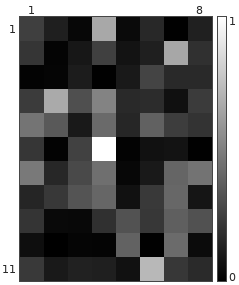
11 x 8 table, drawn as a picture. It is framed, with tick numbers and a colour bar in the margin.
The ninth with the lowest average is the bottom left. Values change most from cell to cell in the centre. The bottom left is the calmest part. Overall the values sit about 20% of the way up the scale. No overall slope runs across the table. The ninth with the highest average is the centre.
